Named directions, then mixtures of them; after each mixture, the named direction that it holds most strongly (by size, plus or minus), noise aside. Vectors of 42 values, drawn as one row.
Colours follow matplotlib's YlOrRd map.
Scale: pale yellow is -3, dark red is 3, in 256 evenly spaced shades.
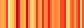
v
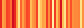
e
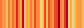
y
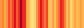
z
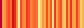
e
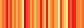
y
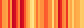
z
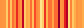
y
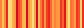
v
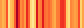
v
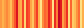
y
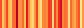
v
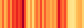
z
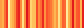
v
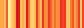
v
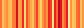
y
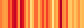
z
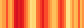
z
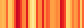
v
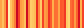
v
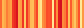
e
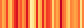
v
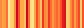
v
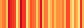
v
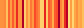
y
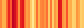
z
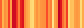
z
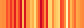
z
